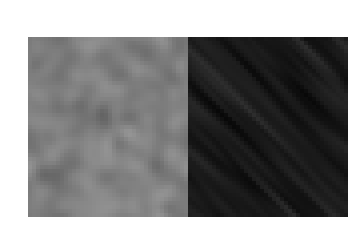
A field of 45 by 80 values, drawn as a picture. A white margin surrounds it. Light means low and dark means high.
It is made of 1 by 2 panels. Panel 1,1: middling, blotchy, faint in contrast. Panel 1,2: very high, slanting down to the right, faint in contrast.
